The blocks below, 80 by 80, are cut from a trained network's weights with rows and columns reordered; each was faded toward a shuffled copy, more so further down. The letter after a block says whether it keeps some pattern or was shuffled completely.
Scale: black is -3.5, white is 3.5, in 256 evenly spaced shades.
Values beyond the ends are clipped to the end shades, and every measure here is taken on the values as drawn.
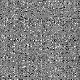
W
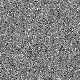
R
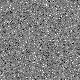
R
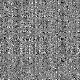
W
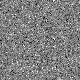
R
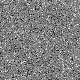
R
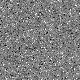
R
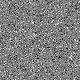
R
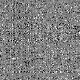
W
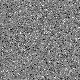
R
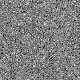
R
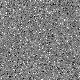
R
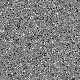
R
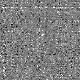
W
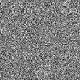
W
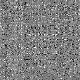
W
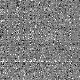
W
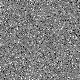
R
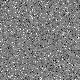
R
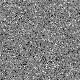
R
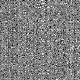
W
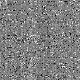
W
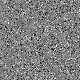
R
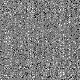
W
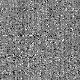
W
